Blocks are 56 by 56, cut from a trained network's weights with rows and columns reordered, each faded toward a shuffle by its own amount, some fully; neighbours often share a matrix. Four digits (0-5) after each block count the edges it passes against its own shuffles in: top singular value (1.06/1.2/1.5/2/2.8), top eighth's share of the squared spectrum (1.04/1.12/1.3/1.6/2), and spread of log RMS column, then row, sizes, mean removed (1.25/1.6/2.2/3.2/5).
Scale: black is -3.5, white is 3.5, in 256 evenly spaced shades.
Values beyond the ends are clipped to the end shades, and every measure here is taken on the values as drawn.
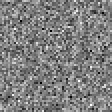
1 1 0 0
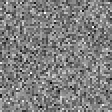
1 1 0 0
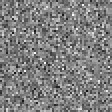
0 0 0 0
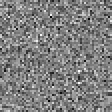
2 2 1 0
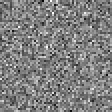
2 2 0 0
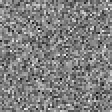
0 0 0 0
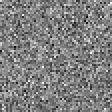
2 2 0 0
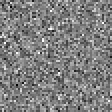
2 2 1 0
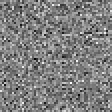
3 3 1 1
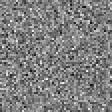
0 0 0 0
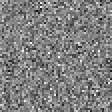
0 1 0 0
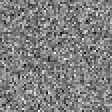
0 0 0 0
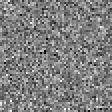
0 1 0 0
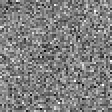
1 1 0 0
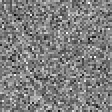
1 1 0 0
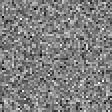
1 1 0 0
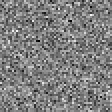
1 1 0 0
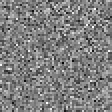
2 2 0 0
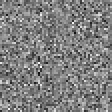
3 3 1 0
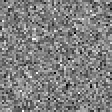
1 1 0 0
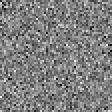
2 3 0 1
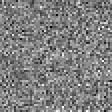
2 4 2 2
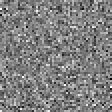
2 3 1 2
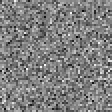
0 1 0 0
